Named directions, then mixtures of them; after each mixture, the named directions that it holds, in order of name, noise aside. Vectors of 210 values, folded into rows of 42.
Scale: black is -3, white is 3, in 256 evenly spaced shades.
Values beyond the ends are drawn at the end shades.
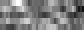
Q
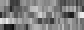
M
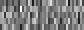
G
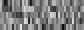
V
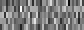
G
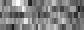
Q, V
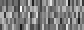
G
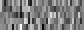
G, V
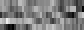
M, Q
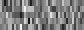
V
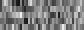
Q, V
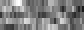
Q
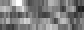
Q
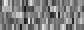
V
